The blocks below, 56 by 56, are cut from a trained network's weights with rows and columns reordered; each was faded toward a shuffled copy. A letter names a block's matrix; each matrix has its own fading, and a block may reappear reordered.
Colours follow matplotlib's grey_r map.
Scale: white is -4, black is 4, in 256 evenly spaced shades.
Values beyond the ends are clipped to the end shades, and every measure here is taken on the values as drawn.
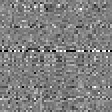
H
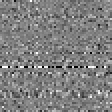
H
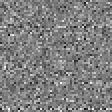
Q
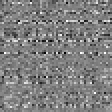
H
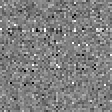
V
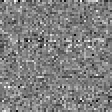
Q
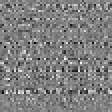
H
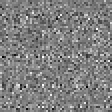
Q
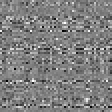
H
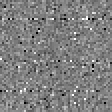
V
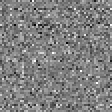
Q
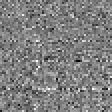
Q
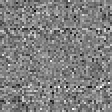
Q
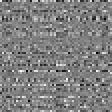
H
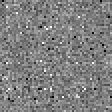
V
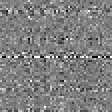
H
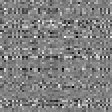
H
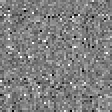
V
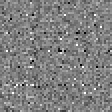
V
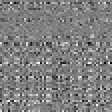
H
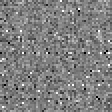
V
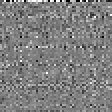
H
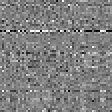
H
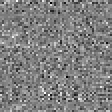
Q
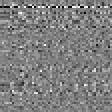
H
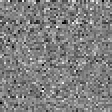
Q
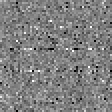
V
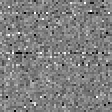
V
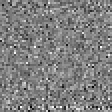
Q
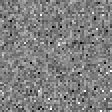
V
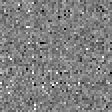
V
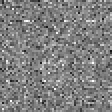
Q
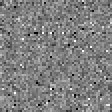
V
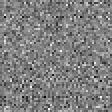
Q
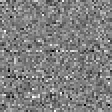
Q
